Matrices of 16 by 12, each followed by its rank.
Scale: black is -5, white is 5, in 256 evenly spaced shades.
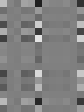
one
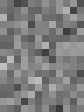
full rank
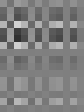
one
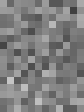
full rank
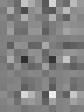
two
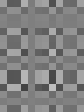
one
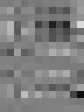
two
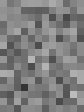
full rank
